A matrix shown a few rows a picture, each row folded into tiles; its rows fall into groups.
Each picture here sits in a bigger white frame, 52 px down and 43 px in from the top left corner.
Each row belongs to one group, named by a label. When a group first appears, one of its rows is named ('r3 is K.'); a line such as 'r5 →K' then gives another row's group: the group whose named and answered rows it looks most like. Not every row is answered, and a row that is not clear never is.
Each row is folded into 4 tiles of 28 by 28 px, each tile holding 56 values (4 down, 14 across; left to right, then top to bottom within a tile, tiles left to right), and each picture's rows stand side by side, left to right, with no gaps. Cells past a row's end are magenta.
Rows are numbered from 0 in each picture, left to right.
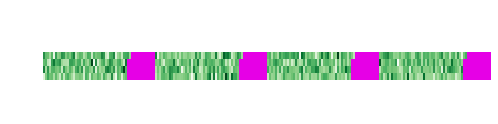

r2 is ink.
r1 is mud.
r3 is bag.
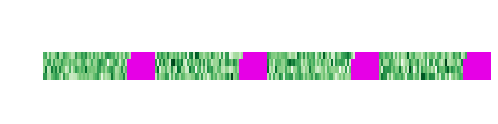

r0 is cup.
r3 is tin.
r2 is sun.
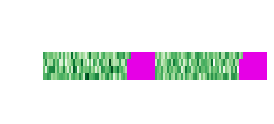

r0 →tin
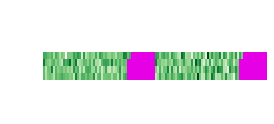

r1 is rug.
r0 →sun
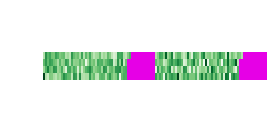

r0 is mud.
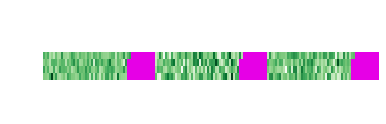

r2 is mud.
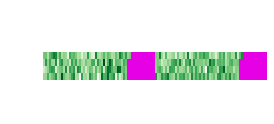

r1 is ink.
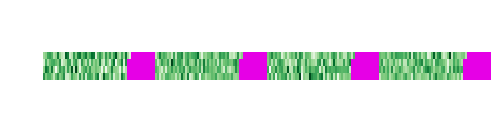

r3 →ink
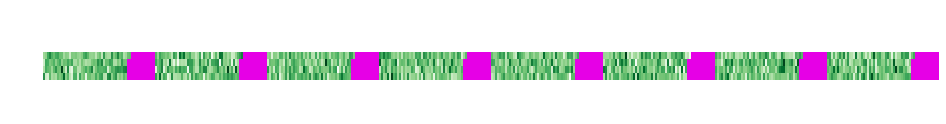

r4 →rug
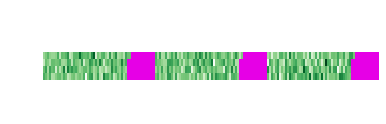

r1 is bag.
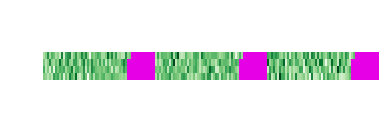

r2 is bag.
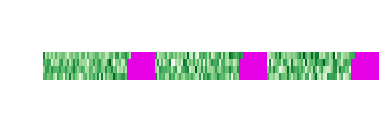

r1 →tin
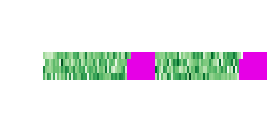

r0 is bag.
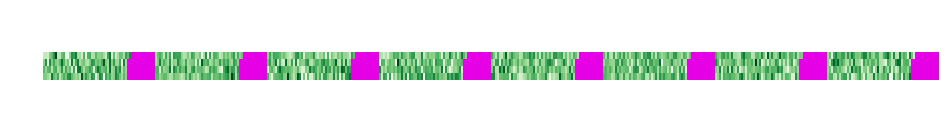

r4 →cup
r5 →bag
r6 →rug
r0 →rug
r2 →mud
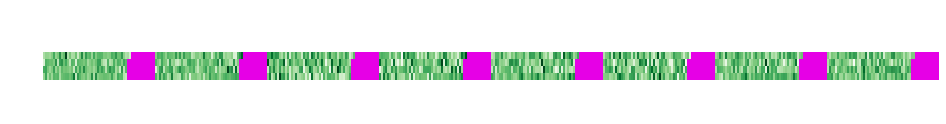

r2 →bag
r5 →ink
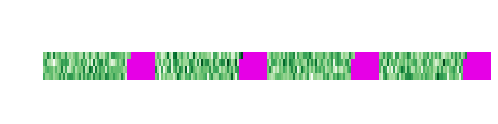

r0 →ink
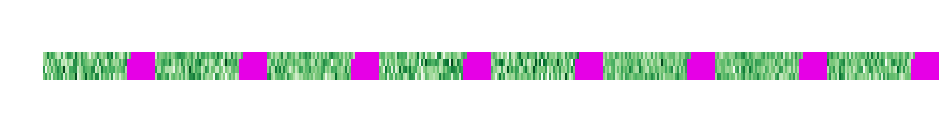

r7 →bag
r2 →cup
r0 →tin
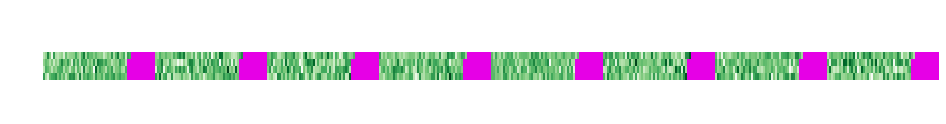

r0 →ink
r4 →bag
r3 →mud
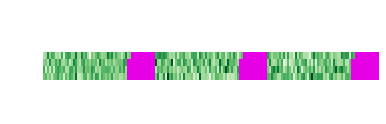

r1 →bag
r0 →tin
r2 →tin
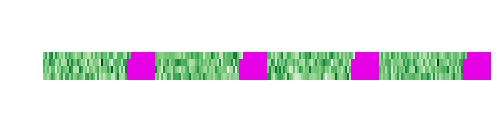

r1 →sun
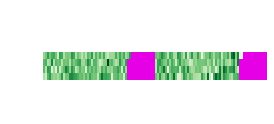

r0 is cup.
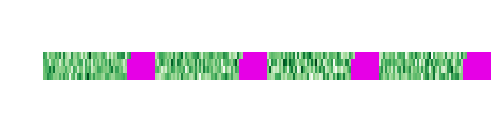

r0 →tin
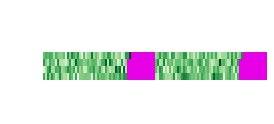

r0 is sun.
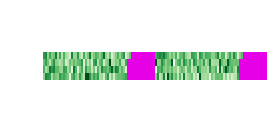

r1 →bag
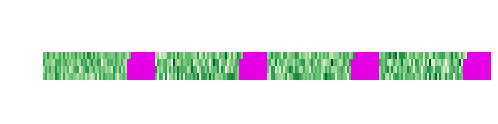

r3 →ink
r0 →bag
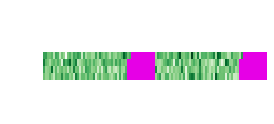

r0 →sun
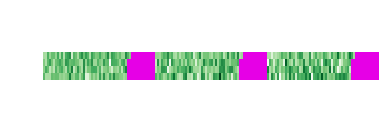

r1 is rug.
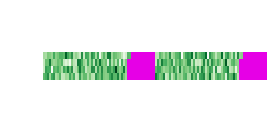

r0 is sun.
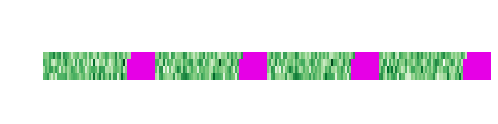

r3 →cup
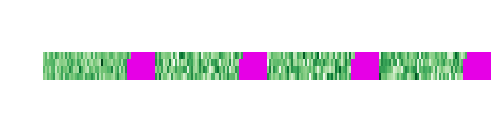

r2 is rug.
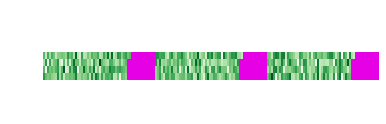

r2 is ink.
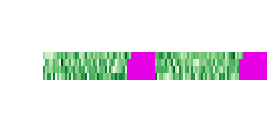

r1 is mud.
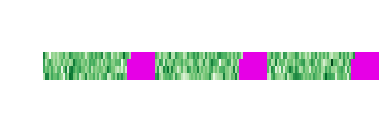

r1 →cup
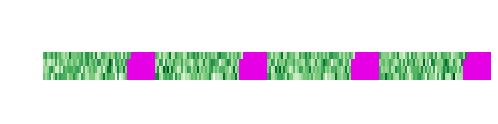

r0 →rug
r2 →cup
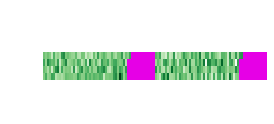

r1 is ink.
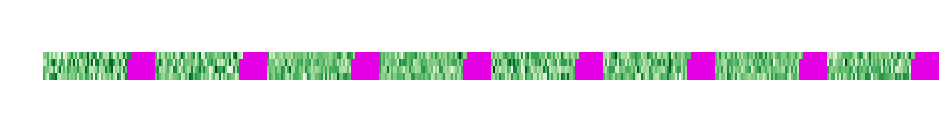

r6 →bag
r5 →rug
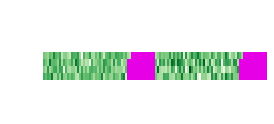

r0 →rug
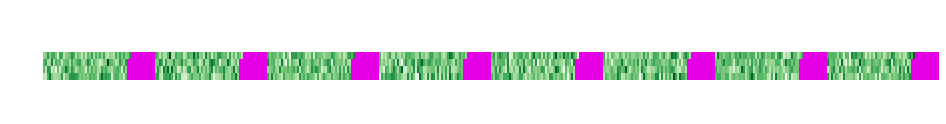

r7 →sun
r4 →rug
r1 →cup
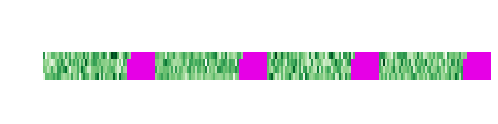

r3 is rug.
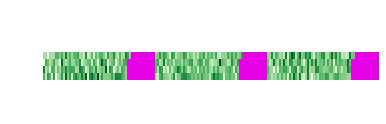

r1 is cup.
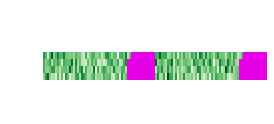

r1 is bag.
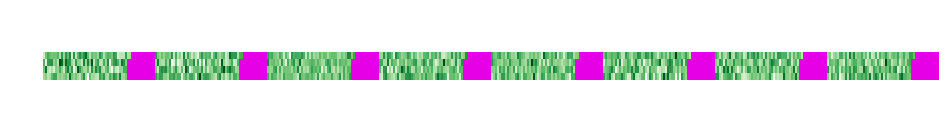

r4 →rug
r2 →sun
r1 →tin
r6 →cup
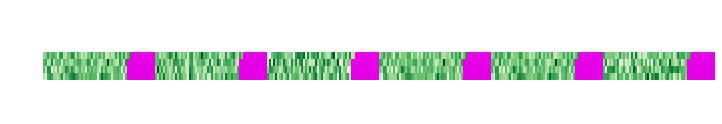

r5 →tin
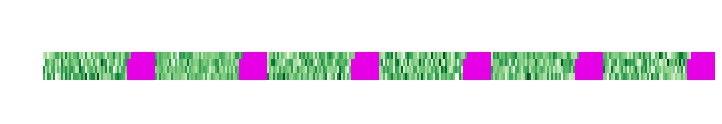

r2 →ink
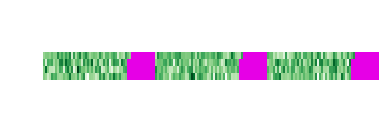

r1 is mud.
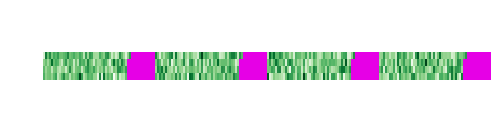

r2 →mud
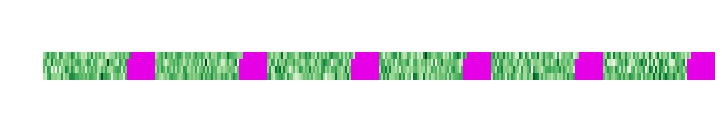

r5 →ink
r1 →ink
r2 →cup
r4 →tin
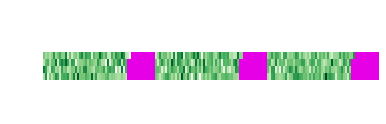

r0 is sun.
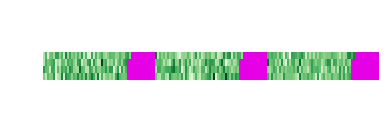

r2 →sun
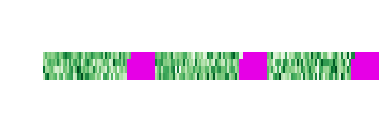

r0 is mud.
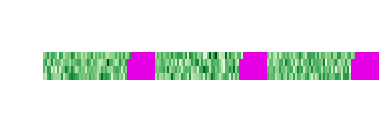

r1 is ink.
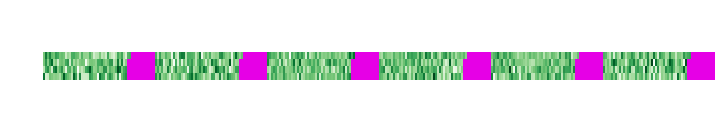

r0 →mud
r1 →sun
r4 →mud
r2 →sun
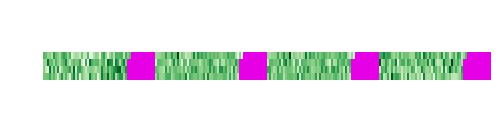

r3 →bag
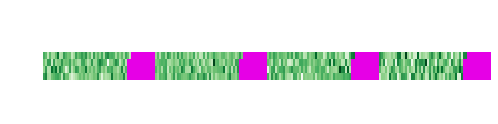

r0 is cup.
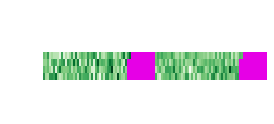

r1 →mud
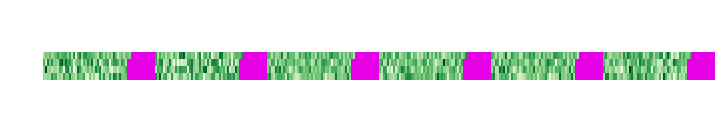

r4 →cup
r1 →sun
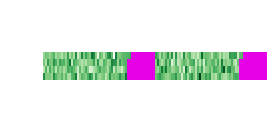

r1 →tin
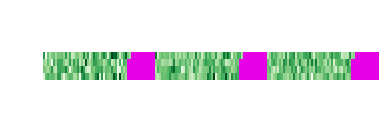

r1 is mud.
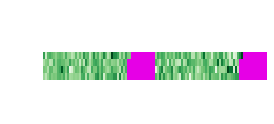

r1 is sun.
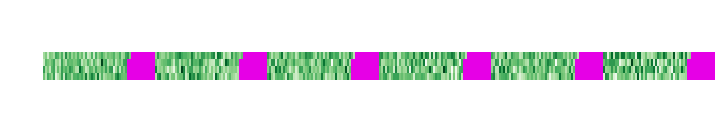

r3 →rug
